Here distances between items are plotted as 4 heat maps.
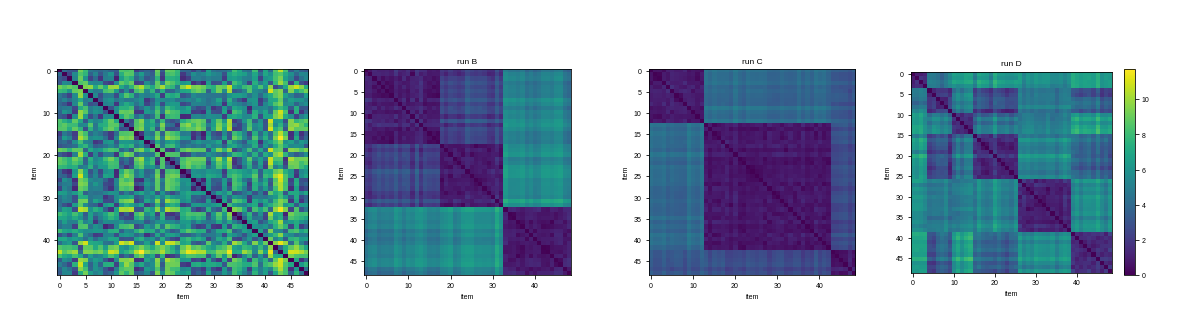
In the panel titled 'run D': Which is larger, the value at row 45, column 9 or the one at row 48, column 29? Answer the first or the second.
the second
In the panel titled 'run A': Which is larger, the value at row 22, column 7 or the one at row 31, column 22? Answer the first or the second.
the second
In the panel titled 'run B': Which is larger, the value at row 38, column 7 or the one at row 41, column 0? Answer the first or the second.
the first
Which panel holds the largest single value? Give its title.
run A
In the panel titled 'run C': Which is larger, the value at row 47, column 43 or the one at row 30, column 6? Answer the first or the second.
the second
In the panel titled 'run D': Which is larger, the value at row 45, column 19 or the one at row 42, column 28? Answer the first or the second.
the second
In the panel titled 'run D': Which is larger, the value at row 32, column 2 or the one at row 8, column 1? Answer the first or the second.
the first
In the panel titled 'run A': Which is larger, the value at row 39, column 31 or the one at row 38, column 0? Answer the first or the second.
the second
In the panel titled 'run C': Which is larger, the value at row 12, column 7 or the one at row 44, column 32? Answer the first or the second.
the second
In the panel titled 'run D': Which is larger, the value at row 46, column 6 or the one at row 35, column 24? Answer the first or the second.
the second
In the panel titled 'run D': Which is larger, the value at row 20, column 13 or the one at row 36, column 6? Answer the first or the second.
the first
